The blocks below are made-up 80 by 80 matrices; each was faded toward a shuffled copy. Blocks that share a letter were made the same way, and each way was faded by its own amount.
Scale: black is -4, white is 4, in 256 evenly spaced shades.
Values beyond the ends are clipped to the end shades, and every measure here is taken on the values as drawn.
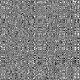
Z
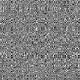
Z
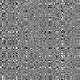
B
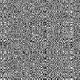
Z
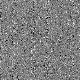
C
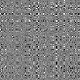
B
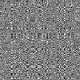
Z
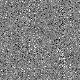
C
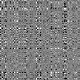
B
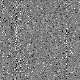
C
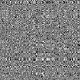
Z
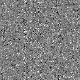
C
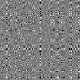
B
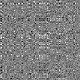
Z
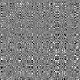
B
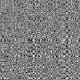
Z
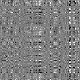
B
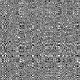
Z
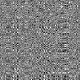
Z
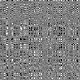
B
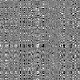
B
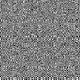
Z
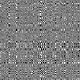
B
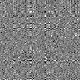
Z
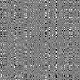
B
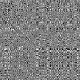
Z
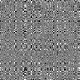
B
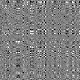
B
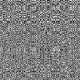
Z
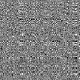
Z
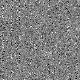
C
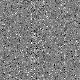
C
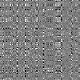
B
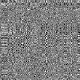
Z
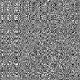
Z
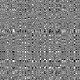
B
